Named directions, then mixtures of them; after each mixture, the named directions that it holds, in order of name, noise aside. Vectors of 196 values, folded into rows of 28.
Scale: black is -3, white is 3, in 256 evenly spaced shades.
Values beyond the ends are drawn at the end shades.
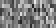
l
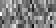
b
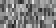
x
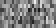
l, x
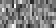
b, x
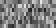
l, x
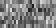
b, l, x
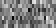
b, l, x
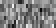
x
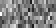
b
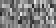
l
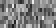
x
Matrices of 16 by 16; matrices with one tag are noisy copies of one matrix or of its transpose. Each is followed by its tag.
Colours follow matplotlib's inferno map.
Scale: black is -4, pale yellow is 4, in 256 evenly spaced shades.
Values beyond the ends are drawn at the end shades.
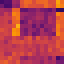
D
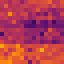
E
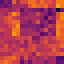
D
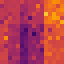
E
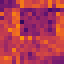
D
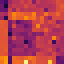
D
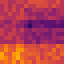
E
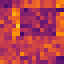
D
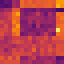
D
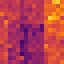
E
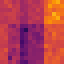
E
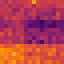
E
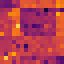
D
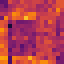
D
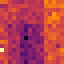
E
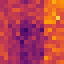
E
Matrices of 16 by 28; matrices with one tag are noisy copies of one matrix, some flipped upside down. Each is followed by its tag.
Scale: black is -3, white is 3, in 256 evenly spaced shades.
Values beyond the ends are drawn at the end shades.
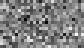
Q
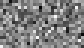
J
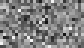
Q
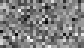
Q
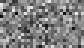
Q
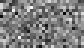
Q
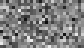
Q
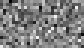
J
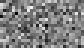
Q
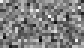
J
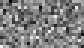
J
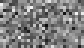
Q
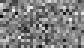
Q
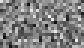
J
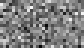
Q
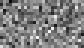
J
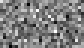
J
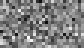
Q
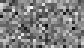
Q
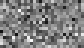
Q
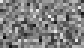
J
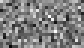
J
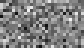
Q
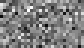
Q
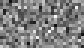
J
